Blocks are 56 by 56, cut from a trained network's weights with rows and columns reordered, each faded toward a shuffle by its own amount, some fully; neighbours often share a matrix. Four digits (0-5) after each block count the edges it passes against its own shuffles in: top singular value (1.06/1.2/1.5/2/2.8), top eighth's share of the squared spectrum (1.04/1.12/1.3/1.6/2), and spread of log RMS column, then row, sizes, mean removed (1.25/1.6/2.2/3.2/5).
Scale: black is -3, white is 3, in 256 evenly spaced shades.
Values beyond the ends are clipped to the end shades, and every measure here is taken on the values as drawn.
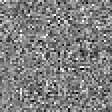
3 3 1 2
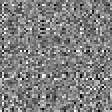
4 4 2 3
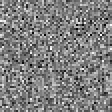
3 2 0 1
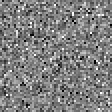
0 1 0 0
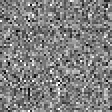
3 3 2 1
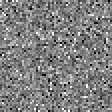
1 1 0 0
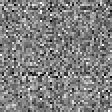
3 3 1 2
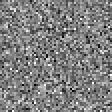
0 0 0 0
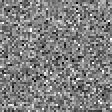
1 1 0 0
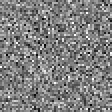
2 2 0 1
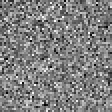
0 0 0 0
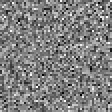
1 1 0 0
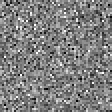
0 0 0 0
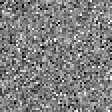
0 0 0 0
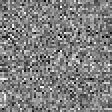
3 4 2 2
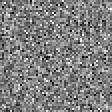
0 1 0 0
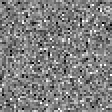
1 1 0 0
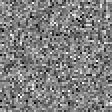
1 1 0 0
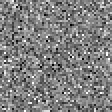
0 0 0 0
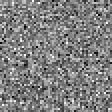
1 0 0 0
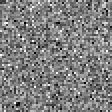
1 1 0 0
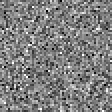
1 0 0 1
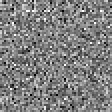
2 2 1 1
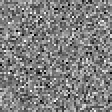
2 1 0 0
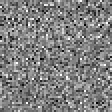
3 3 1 2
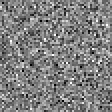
2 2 0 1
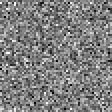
1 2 0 1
